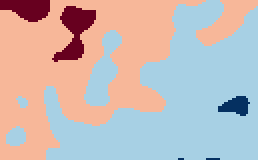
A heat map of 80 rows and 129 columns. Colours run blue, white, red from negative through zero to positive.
Stripes: none. Mirror symmetry: none. Ninth with the highest average: top left. Slope: up to the top left.
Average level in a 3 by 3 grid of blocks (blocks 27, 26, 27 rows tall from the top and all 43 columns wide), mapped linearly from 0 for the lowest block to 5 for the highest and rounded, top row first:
5 4 1 | 4 2 0 | 2 1 0
